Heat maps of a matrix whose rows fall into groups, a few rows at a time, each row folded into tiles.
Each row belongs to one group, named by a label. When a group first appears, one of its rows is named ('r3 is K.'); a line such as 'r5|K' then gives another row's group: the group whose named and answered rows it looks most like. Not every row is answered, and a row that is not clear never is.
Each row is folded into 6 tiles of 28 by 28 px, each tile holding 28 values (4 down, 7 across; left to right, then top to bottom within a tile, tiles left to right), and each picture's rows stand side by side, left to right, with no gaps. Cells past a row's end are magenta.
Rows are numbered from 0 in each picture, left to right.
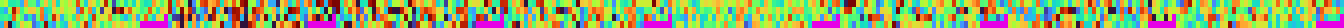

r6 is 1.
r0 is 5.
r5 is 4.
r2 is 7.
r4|7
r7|4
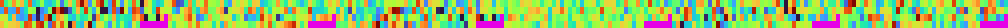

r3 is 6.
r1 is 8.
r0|1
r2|1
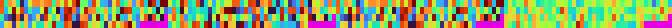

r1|1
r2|7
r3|6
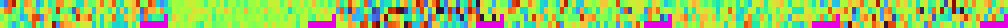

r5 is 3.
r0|4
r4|6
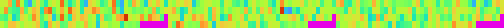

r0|3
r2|8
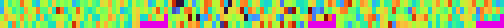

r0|6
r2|4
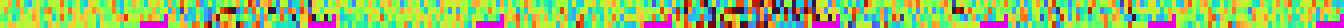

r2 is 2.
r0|3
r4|1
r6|5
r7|4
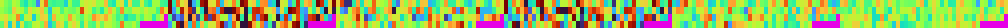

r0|5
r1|7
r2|8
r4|4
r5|8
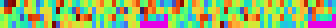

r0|4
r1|4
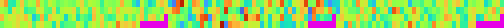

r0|8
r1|4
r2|6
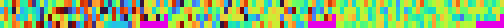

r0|1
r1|8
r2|5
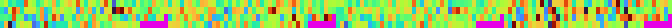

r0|5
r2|5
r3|3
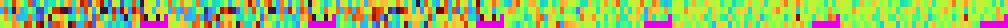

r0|1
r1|1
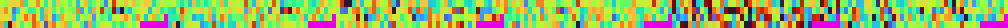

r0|3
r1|5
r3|7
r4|7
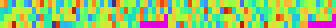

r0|8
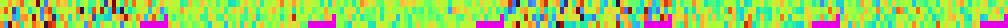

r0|3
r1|2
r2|5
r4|6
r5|6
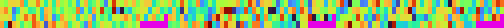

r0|3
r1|1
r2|8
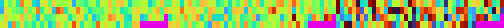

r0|6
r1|2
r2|7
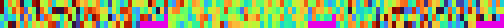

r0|7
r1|4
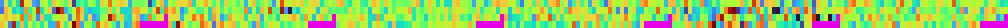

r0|6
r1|3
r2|8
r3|2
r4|1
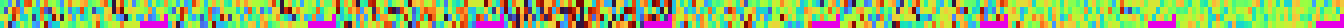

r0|5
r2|7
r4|6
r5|8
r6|3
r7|8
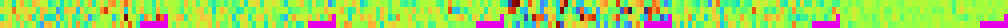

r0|2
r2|3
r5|5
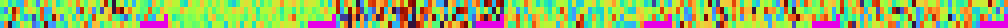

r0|5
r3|6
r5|7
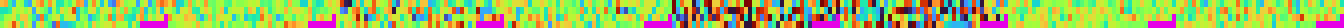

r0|8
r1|8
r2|8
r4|7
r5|1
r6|3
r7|3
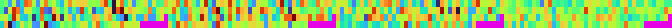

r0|5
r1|3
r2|2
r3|5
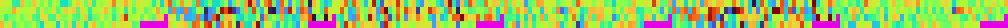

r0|2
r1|1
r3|7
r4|2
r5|5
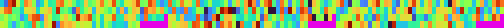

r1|1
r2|8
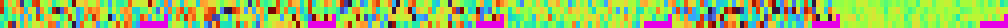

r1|2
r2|8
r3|2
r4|1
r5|6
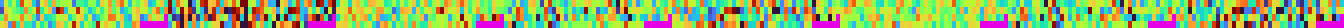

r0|6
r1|7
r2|2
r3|5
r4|1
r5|4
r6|5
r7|1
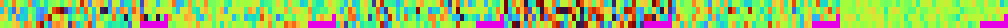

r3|7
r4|6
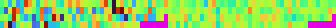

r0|5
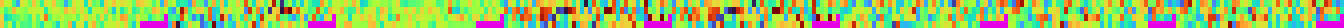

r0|2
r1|5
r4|2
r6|4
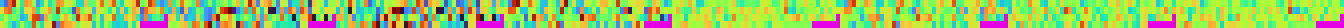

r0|4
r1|1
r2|1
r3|4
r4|3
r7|3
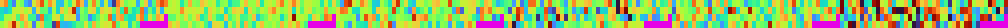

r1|2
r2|4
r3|5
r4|6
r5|7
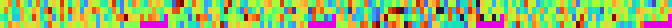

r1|4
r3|6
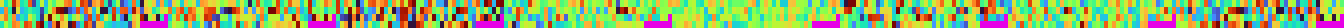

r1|2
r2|7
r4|8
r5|4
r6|6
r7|1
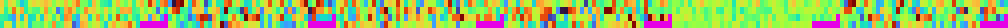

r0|7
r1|4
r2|3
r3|2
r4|5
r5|4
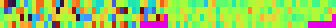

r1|5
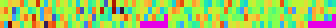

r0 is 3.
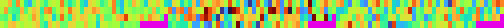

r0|3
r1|2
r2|8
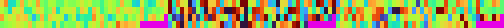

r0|8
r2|2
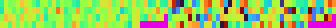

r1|8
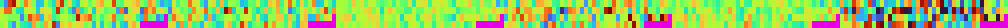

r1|6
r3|2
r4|6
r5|1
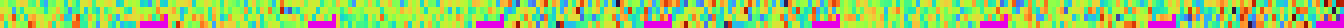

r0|6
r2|2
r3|8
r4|8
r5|6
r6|8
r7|7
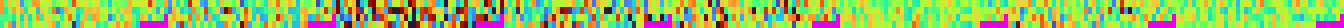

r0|7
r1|6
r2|7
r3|1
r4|3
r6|3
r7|5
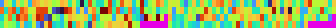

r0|2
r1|2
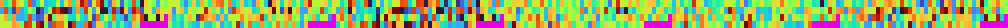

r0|1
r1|2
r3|3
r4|6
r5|2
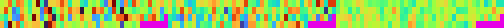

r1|7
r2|6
